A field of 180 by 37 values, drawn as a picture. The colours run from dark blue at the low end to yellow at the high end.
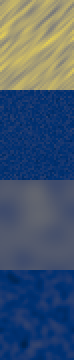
It is made of 4 by 1 panels. Panel 1,1: high, slanting up to the right. Panel 2,1: very low, fine-grained, faint in contrast. Panel 3,1: low, smooth, faint in contrast. Panel 4,1: very low, blotchy, faint in contrast.
